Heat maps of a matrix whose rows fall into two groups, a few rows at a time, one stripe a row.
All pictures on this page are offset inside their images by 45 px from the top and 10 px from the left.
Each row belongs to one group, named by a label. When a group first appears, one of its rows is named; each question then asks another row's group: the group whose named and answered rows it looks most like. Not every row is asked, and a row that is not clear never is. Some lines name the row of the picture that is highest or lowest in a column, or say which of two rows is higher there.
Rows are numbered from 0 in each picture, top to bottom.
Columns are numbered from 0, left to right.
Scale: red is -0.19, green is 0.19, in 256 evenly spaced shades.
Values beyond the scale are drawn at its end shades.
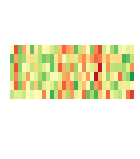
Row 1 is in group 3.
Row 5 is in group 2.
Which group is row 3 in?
3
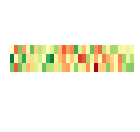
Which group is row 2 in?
3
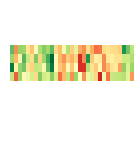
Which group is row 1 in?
3
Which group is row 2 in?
3
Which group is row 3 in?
2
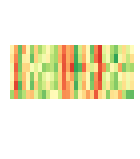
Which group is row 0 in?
2
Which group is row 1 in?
2
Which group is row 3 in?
2
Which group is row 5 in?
3
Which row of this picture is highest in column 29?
5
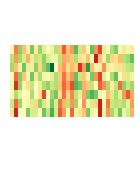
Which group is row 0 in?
2
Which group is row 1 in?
3
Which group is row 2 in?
3
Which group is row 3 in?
2
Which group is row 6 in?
2
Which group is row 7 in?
2
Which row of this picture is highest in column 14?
6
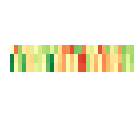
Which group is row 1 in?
3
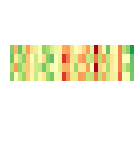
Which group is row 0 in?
3
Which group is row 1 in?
3
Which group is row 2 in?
3
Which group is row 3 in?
3
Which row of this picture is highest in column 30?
0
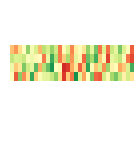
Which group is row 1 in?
2
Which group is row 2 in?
3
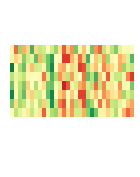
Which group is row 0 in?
2
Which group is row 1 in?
3
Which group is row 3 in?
2
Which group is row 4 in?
3
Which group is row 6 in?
2
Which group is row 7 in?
2
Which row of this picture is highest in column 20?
7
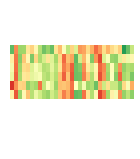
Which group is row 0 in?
3
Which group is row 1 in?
2
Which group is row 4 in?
2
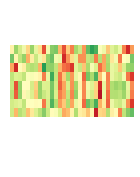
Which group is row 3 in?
2
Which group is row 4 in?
2
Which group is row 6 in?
2
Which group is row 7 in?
3
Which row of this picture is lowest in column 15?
2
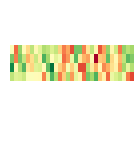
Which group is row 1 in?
3
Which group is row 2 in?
3
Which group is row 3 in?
2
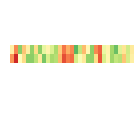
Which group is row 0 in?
2
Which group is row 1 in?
2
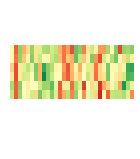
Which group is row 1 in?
2
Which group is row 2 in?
3
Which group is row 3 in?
3
